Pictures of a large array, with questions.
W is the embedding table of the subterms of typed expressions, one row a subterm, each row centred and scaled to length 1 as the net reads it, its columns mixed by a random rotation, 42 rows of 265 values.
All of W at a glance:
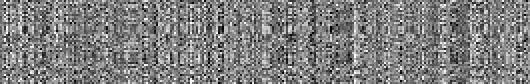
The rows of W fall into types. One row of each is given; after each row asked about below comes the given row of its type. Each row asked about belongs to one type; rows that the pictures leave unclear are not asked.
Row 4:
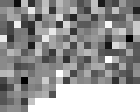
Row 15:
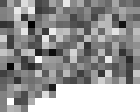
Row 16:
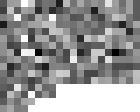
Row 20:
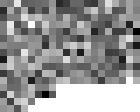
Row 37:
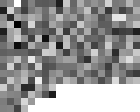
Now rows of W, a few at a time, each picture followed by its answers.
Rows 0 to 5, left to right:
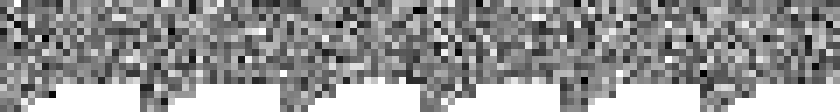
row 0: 37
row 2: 4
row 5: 20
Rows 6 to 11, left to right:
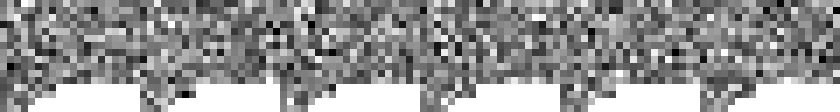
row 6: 16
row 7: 20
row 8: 15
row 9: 37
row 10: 16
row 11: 20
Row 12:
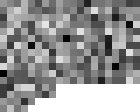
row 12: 20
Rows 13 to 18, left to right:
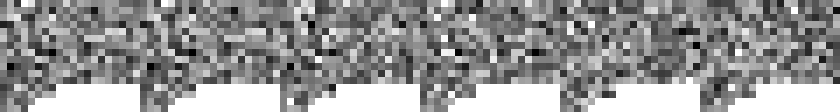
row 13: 16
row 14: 16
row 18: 4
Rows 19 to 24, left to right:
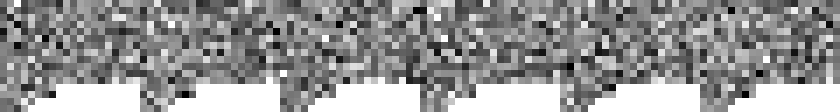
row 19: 37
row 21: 4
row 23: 15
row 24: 20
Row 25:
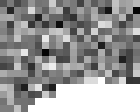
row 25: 15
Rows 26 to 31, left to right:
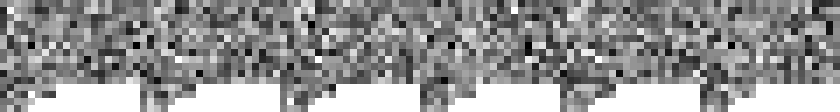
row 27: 15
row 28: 15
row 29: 4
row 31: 16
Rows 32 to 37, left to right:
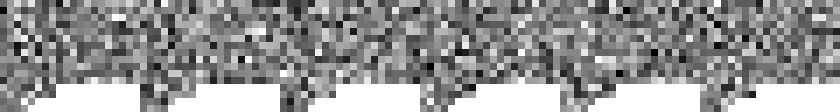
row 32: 37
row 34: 4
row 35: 15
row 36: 15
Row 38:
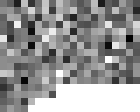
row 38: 4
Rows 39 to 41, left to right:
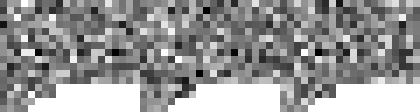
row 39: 16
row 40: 20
